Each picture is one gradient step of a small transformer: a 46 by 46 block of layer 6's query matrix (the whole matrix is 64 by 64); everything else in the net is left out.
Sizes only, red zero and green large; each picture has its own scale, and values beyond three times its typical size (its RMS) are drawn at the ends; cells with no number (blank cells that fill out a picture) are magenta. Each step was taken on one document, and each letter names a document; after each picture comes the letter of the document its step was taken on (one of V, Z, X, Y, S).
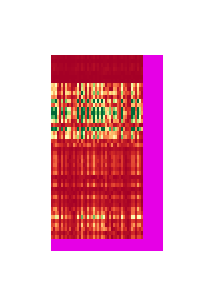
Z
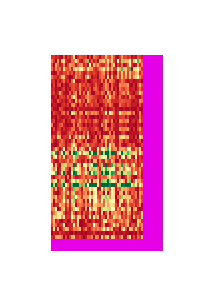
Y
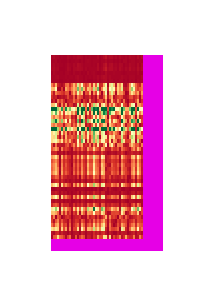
Z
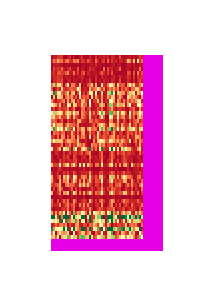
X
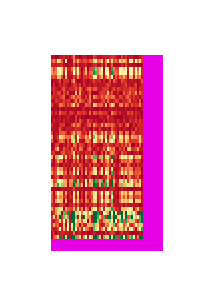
Y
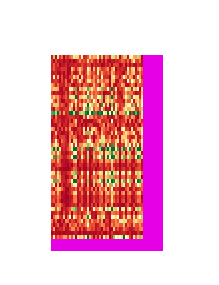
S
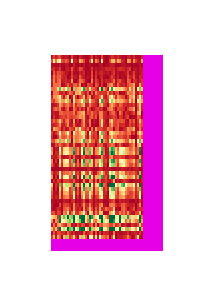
X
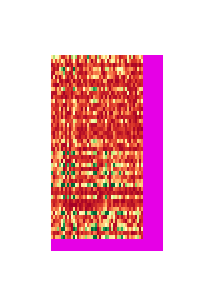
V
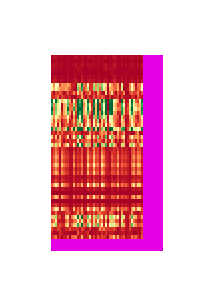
Z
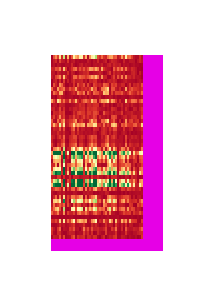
V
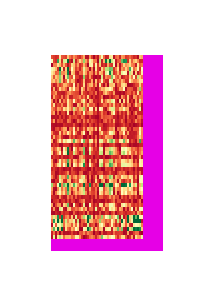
X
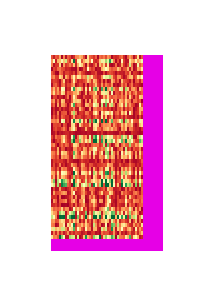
Y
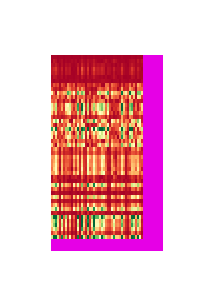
Z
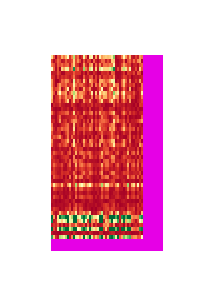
X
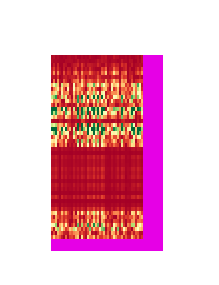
Z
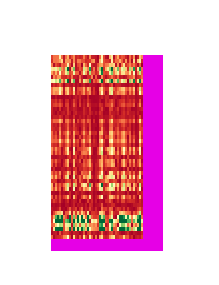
X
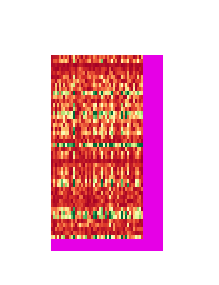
Y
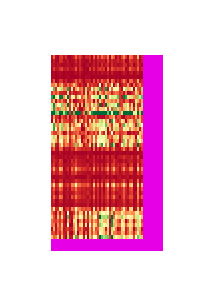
S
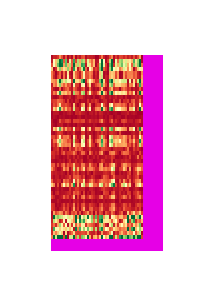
X
